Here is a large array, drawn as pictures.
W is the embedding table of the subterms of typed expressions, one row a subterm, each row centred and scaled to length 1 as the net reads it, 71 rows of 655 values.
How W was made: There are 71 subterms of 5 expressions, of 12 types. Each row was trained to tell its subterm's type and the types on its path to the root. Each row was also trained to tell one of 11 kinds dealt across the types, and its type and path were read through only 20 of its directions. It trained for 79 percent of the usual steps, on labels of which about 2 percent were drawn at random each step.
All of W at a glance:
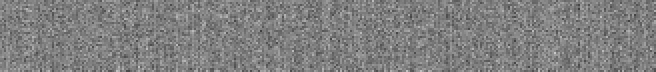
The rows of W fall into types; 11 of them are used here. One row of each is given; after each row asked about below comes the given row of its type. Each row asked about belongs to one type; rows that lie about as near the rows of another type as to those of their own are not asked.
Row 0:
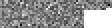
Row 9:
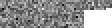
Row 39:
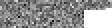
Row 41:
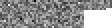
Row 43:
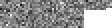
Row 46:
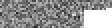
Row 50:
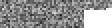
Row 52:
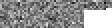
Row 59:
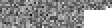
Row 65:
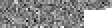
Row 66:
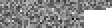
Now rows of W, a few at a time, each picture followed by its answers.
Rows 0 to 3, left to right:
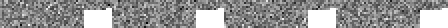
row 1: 43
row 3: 52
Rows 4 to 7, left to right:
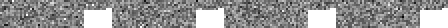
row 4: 50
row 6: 43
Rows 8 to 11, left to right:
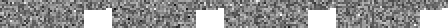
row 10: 43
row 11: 59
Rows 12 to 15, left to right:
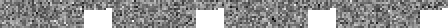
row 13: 46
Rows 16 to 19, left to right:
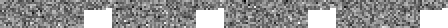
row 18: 0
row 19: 41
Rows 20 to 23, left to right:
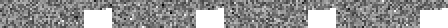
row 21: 39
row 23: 52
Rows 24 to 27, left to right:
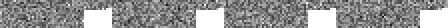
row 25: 39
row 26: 0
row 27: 43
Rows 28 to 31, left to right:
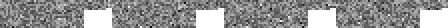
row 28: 50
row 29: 65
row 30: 9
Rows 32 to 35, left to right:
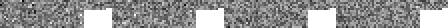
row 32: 46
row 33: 59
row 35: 50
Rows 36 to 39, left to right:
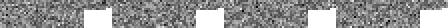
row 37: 39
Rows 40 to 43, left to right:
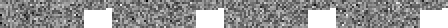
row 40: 50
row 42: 52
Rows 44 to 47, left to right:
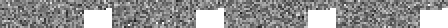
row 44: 66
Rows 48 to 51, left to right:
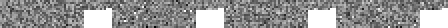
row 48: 0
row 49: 39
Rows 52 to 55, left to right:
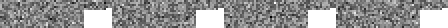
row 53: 9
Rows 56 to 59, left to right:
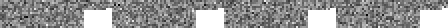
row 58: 46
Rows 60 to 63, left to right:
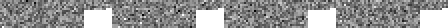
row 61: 65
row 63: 41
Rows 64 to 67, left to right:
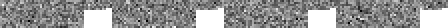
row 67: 65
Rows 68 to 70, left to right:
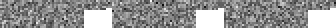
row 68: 66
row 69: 0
